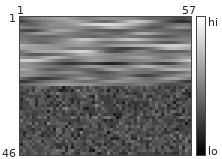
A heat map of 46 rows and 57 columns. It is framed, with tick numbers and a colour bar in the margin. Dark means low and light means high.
The table splits into 2 rows of 1 panel. Panel 1,1: middling, streaked across, strong in contrast. Panel 2,1: low, fine-grained.
